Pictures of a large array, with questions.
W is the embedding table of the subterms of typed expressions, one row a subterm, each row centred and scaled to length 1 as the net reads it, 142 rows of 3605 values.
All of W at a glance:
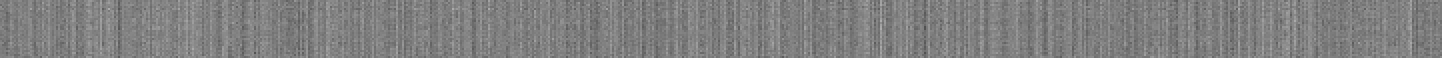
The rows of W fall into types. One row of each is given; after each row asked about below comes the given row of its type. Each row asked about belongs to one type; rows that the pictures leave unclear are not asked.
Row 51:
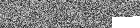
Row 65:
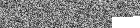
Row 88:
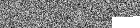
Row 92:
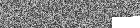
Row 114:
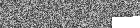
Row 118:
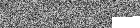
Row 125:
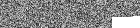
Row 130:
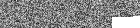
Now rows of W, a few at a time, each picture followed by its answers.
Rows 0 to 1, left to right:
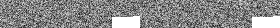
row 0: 130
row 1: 65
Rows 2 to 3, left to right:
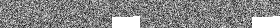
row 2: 130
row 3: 125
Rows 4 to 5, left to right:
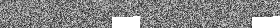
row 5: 114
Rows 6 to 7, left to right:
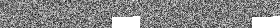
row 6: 118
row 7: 92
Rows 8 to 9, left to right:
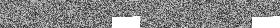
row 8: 51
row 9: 125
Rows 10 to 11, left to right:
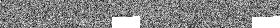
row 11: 92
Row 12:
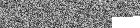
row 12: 65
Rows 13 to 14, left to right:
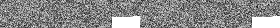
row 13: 125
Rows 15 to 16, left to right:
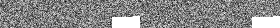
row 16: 118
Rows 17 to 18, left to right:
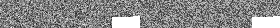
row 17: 130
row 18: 65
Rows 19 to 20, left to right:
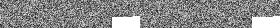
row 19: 114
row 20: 118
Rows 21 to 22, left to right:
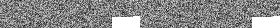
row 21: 130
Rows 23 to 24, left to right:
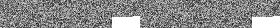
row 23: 118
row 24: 118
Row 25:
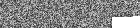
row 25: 114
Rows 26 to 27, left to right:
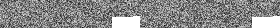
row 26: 88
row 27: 125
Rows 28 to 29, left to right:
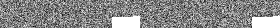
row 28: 92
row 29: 114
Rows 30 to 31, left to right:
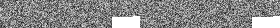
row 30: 114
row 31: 130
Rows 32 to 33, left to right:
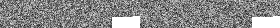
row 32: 114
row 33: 65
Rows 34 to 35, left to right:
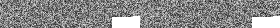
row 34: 92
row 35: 92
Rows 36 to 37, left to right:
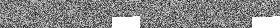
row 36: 51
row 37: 51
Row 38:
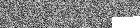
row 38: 65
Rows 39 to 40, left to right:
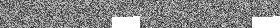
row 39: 65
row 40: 114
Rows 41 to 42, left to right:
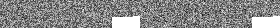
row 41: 114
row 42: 92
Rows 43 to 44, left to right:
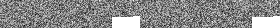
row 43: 130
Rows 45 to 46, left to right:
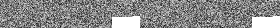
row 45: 125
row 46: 51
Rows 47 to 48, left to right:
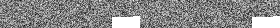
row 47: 130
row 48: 88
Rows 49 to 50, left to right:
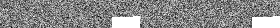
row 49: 65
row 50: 114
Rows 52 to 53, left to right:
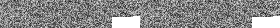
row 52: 92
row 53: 92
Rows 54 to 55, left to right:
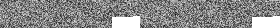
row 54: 88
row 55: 51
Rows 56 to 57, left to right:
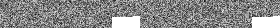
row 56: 118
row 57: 92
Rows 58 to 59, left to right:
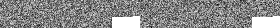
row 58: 114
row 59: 118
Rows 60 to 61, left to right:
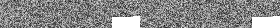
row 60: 92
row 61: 125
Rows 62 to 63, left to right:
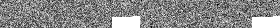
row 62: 125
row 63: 92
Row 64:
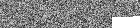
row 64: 130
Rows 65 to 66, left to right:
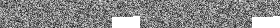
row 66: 65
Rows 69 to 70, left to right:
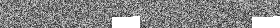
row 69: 92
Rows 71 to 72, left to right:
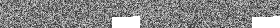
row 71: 92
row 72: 92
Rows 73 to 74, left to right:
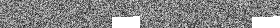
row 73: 130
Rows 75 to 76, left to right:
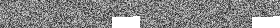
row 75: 88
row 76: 130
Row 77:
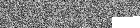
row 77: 65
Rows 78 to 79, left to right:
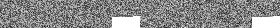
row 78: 51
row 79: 125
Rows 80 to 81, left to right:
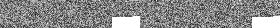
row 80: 51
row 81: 130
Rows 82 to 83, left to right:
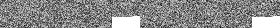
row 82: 125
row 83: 51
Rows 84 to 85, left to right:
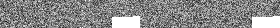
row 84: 118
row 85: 118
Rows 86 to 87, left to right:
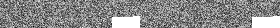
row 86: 65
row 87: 125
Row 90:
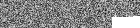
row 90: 125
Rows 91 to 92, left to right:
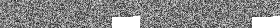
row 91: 130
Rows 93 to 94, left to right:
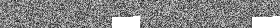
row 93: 130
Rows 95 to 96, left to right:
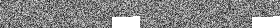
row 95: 88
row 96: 130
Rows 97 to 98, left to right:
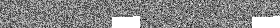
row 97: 51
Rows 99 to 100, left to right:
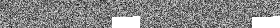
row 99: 118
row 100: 92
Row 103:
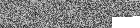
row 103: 51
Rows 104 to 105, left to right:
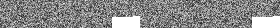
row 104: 114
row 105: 118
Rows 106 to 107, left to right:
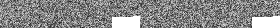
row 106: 92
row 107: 114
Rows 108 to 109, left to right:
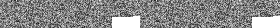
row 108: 130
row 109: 130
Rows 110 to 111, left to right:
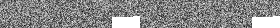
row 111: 114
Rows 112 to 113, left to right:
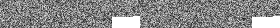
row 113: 118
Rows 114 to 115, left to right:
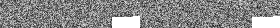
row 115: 65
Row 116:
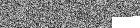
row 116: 125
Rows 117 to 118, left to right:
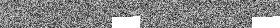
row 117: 92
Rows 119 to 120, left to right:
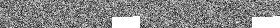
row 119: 65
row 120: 51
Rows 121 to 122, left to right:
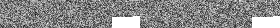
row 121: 51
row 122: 65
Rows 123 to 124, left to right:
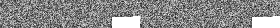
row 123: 114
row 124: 114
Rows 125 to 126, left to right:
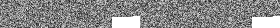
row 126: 118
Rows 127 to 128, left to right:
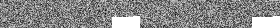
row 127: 125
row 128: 51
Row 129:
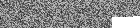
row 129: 65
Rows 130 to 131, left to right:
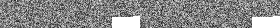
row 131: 65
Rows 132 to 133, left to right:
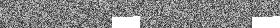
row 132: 65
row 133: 114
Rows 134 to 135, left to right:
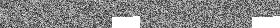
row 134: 65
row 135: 51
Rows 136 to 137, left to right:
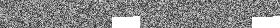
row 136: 65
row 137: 118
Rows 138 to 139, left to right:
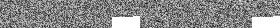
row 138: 51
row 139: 65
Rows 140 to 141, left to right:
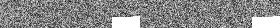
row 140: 92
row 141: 125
